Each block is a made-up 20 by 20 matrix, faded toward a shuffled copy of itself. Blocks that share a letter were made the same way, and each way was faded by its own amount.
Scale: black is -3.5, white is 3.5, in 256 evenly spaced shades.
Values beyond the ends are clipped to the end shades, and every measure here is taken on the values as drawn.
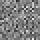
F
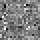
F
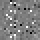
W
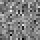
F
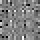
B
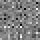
B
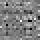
B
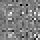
B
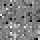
W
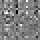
B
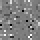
W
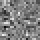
F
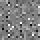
W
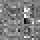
B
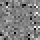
W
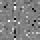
W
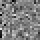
F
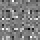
B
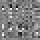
B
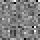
B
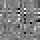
B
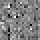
W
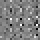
B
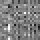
B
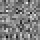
F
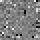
W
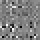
B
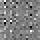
B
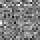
F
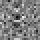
F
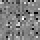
W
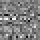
F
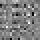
B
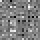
B
